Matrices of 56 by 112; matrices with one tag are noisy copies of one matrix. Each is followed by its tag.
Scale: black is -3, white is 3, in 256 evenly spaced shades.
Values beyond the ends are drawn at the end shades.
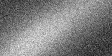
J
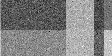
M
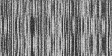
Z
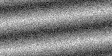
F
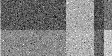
M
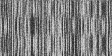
Z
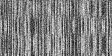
Z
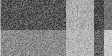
M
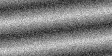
F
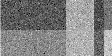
M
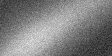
J
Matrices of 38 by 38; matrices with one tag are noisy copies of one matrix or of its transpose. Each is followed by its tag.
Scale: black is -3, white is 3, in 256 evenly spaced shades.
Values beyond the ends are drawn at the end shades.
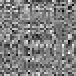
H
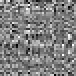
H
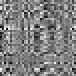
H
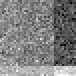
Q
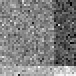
Q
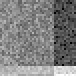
Q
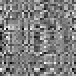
H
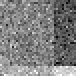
Q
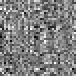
H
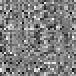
H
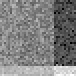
Q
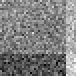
Q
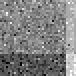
Q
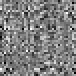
H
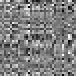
H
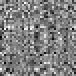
H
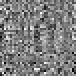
H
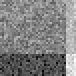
Q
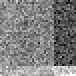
Q
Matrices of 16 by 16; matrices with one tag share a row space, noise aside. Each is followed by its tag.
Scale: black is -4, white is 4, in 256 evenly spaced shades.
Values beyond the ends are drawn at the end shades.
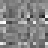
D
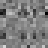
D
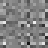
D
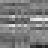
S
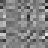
D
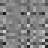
D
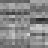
S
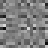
D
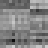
S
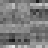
S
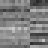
S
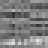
S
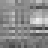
S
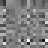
D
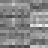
S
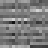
S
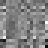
D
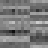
S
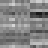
S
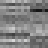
S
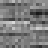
S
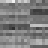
S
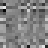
D
